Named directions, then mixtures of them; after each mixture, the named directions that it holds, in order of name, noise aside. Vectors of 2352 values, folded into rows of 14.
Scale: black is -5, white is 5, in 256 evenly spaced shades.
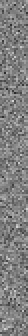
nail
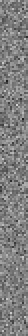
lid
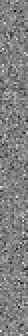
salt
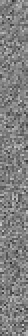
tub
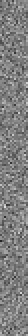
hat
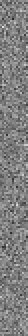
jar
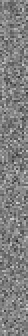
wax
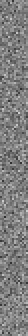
hat, salt, tub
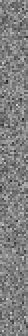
lid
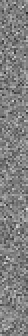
hat, nail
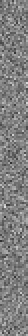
hat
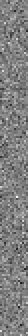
salt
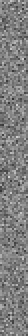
lid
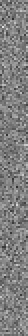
jar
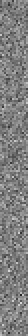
hat, wax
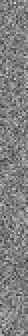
hat, nail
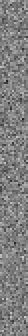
lid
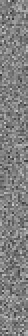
jar, tub
